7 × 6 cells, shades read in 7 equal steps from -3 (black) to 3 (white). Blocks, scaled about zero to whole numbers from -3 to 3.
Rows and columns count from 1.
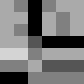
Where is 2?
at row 5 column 1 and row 5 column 2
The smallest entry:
-3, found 8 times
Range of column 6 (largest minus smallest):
4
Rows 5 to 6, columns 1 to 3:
2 2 0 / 0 0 1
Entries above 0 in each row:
3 4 3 2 5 1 0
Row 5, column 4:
1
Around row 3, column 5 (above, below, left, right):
0 -3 1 1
